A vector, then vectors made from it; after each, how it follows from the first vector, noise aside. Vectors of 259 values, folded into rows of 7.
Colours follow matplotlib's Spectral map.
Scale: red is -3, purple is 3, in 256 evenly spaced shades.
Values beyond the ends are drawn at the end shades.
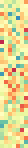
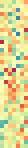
copied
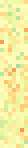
shrunk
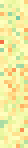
shrunk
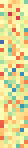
negated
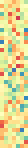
negated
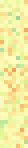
shrunk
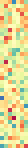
wrapped around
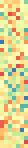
negated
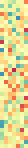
copied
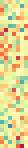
wrapped around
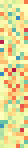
copied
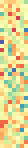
negated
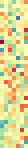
copied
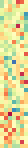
wrapped around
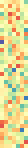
negated
